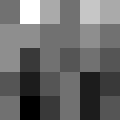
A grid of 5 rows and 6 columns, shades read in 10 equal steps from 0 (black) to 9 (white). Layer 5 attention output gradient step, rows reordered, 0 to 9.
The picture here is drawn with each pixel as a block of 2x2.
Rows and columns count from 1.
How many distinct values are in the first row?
4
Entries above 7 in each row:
1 0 0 0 0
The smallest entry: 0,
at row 5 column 2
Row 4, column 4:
4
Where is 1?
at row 4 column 2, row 4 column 5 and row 5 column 5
